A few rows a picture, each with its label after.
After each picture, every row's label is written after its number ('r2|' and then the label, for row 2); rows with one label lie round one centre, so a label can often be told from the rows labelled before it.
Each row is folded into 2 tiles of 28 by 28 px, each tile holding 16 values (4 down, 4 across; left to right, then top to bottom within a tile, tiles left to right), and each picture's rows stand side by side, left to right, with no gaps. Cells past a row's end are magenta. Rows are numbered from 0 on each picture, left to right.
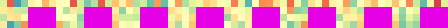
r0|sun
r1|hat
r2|hat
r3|sun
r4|sun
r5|sun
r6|sun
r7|hat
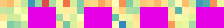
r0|hat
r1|sun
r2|sun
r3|hat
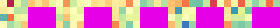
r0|sun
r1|sun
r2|hat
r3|hat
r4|hat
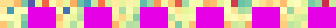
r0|hat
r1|hat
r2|hat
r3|sun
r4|sun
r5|hat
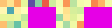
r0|hat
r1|sun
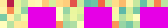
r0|sun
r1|hat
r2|hat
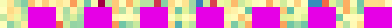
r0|sun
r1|hat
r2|hat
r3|hat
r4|sun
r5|hat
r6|sun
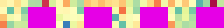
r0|hat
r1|sun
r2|sun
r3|hat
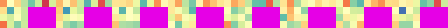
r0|hat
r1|hat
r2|hat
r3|sun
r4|hat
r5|sun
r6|sun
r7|hat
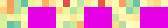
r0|sun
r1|sun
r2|sun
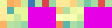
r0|hat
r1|hat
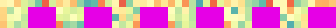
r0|hat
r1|hat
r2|sun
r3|hat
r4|hat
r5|sun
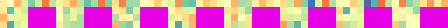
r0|hat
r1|hat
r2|sun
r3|sun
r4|sun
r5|hat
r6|hat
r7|sun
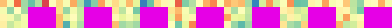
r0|hat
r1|hat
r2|hat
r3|sun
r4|hat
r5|sun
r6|sun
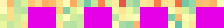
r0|sun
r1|hat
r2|sun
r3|sun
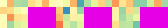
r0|sun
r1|hat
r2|hat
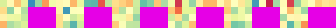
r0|hat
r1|hat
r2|hat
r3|sun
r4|hat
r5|sun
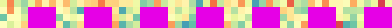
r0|sun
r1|sun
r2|hat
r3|hat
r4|hat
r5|sun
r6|hat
